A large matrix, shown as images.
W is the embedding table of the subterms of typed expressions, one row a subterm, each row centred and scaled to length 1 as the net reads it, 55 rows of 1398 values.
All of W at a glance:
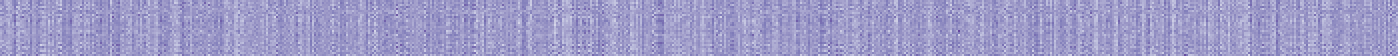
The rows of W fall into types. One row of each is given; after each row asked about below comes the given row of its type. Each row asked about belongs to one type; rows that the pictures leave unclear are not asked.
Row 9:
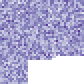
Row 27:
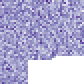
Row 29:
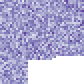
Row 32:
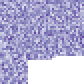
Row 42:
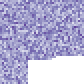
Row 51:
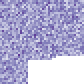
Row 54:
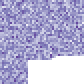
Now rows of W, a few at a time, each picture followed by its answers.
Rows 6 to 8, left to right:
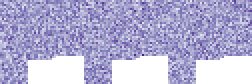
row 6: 32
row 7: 54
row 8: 29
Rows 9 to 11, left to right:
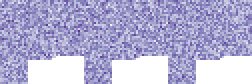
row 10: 54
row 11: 27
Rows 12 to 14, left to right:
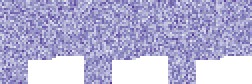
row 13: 42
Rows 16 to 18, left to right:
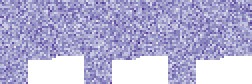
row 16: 51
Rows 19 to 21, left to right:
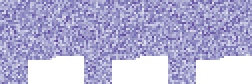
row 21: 42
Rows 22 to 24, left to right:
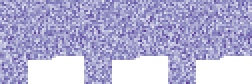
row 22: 32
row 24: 32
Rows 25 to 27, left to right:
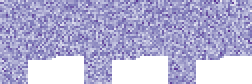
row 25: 29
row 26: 9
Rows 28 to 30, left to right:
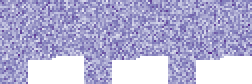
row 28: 51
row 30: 32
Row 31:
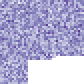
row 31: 9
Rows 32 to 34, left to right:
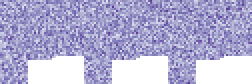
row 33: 29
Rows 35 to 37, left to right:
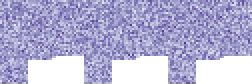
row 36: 9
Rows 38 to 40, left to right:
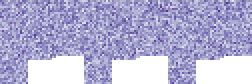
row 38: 51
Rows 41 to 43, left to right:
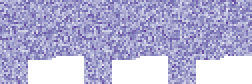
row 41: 42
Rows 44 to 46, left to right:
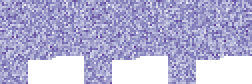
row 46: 9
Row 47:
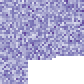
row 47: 29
